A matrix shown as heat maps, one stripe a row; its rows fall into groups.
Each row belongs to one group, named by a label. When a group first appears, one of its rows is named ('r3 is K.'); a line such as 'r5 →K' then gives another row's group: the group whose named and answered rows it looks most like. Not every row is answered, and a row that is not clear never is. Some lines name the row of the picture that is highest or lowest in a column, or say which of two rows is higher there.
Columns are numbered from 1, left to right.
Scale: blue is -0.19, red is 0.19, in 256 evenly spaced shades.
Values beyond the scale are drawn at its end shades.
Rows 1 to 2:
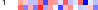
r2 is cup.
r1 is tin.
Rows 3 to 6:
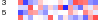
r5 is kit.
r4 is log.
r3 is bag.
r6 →tin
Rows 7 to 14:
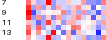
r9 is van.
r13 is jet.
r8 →cup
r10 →cup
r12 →cup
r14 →van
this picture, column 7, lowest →12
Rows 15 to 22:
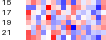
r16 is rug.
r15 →jet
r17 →tin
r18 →van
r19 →van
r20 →log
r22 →jet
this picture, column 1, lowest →16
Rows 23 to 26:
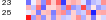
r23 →rug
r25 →tin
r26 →cup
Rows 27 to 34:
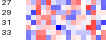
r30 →kit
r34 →kit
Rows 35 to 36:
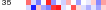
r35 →van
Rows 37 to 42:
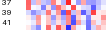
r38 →tin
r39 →log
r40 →log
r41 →log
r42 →tin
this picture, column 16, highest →40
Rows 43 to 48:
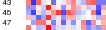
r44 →rug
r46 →van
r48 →van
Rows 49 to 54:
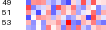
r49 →kit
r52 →kit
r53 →bag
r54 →log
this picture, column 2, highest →49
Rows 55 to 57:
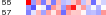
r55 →cup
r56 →rug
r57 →rug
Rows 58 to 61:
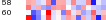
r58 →tin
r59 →bag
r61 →van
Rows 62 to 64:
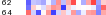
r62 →rug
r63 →rug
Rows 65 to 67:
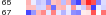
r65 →bag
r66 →tin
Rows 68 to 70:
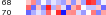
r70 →rug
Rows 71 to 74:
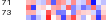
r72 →log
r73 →jet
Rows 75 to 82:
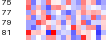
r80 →rug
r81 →jet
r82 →bag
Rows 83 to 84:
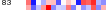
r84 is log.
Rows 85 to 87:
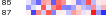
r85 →tin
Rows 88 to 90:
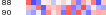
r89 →bag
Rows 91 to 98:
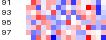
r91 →jet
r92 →jet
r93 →jet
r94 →kit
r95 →log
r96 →cup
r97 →tin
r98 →cup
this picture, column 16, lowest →98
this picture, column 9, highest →95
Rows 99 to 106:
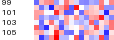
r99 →kit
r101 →jet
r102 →bag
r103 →kit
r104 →van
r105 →jet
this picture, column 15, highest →103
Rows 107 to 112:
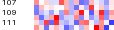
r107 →bag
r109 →rug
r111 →cup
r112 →jet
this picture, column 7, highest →109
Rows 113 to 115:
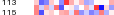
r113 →tin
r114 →cup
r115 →log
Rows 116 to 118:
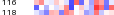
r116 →jet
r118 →tin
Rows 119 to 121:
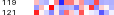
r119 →tin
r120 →kit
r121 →tin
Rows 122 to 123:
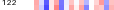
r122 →van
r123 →van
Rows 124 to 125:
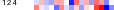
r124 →jet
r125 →jet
